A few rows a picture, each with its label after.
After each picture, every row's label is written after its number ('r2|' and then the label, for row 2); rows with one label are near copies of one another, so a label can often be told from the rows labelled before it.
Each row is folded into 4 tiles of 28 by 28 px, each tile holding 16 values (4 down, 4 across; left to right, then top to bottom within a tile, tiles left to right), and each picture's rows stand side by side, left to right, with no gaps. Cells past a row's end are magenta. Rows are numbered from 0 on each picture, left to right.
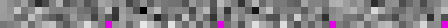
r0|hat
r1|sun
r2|sun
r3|hat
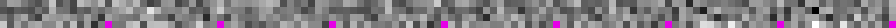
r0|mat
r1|hat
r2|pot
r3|mat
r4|mat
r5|mat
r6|sun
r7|sun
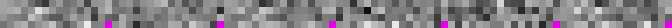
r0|hat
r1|pot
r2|hat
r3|sun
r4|mat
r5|hat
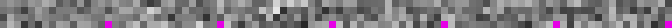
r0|pot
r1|hat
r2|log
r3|mat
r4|log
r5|mat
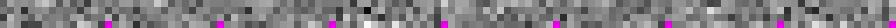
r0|pot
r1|pot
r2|pot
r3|sun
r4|log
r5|pot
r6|hat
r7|sun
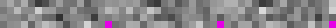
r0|hat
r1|hat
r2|hat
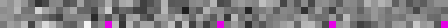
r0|hat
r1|mat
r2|pot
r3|pot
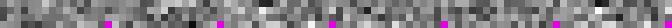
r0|pot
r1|log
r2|hat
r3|sun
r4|mat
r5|hat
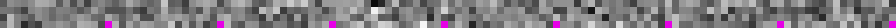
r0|pot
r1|mat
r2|log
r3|hat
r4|pot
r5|sun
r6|log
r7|mat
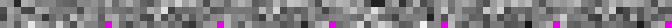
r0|sun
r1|log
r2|log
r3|hat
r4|log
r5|log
